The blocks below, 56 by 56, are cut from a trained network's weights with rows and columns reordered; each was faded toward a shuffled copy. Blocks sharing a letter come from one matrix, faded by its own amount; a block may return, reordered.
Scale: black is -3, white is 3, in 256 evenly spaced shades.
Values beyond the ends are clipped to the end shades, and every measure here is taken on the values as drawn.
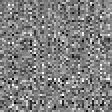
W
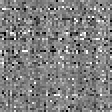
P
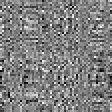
W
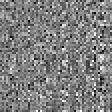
W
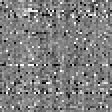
P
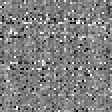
P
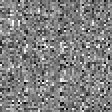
W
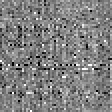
P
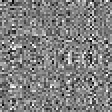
W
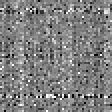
P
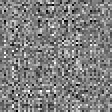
W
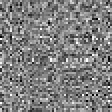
W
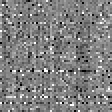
P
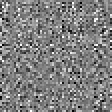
W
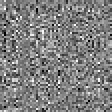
W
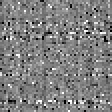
P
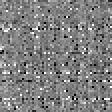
P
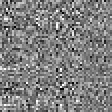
W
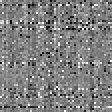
P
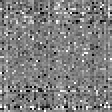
P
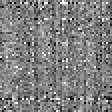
P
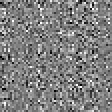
W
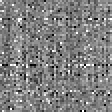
P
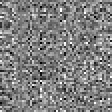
W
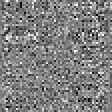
W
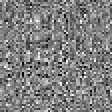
W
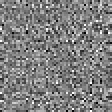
W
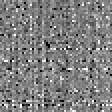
P
